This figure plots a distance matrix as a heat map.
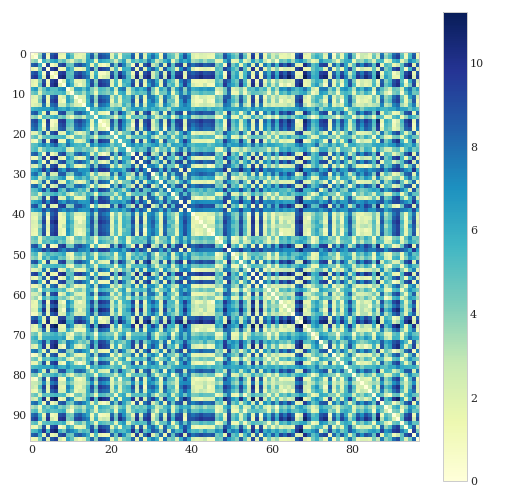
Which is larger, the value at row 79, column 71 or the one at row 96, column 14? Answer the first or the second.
the first
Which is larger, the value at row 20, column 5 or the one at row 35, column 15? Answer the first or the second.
the first
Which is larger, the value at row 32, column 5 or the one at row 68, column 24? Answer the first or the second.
the first
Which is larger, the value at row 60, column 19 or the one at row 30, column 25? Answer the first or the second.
the first
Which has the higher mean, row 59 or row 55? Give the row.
55
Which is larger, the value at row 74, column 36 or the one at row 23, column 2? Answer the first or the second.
the first
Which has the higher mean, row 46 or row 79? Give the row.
79
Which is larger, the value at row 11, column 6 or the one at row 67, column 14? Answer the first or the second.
the first
